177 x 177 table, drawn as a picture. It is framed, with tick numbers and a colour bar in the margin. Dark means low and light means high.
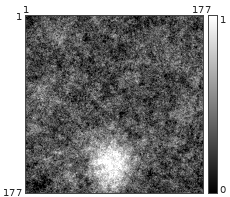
Ninth with the highest average: bottom middle. Bumps: one, in the bottom middle. Histogram: skewed, a long tail of high values. Odd rows or columns: none.
